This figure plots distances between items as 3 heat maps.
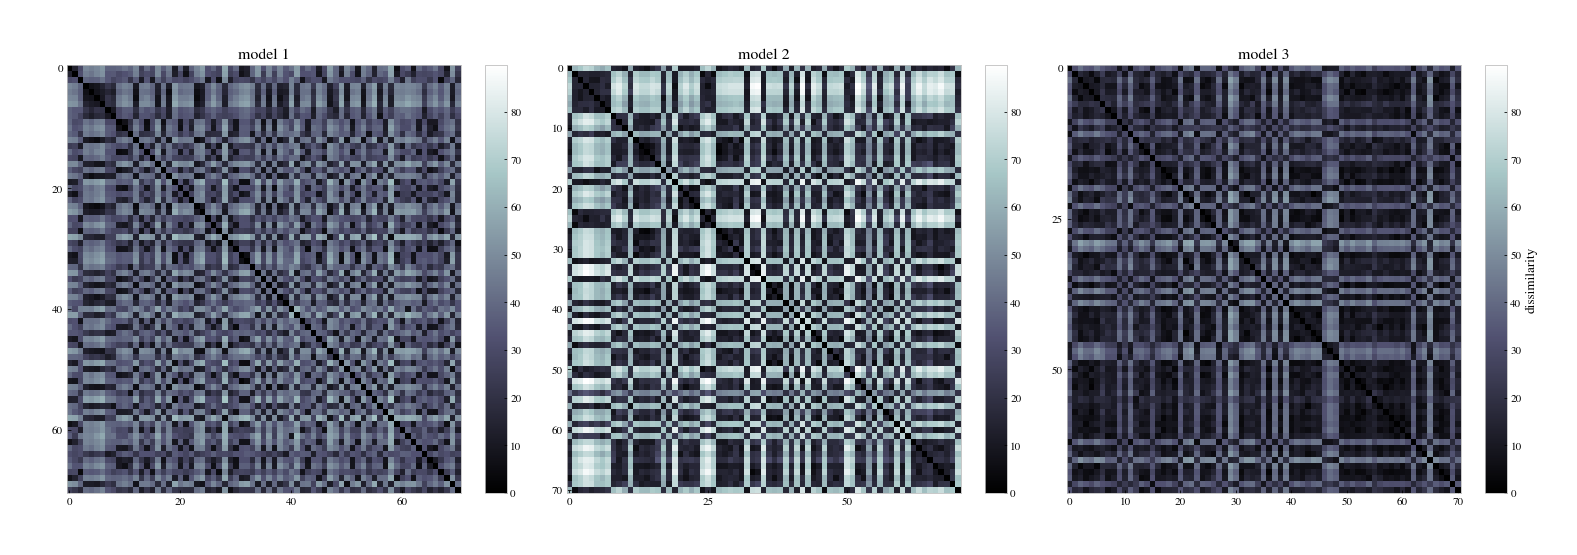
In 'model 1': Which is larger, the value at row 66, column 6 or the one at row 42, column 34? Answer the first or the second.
the first
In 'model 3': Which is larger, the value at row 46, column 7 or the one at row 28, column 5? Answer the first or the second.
the first
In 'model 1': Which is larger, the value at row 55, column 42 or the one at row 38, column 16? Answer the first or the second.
the first
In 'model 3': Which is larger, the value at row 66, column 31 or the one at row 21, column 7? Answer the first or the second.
the second
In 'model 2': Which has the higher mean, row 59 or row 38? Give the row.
59
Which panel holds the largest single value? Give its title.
model 2
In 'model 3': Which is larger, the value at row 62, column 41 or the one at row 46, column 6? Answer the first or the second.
the first
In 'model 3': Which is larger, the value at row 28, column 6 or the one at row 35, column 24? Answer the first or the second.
the second
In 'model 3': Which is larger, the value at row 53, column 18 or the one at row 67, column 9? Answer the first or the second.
the second
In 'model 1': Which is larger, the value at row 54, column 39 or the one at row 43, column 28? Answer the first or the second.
the second
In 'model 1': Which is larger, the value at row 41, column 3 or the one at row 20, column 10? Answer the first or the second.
the first
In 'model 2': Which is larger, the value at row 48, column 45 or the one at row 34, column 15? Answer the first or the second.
the second
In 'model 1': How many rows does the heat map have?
71
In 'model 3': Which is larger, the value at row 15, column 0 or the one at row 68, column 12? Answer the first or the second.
the second
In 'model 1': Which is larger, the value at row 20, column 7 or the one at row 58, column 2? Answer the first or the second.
the second
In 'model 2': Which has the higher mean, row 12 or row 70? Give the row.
70
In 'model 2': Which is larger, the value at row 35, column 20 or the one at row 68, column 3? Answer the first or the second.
the second
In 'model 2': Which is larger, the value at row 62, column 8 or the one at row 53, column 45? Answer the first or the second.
the first
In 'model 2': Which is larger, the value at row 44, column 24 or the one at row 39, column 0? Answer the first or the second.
the first
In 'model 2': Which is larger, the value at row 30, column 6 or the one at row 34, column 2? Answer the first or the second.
the second
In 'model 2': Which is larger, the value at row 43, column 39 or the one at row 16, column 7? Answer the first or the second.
the second
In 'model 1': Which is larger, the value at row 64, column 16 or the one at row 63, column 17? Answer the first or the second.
the first
